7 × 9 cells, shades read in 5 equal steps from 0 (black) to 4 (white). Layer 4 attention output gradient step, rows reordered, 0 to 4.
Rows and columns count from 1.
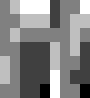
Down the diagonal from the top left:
2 2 2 1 1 4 2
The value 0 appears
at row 7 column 5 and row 7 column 9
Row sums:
26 22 20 16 16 16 14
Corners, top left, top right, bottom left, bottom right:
2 4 2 0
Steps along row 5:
down down same same up down same down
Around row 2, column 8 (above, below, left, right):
2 3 2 3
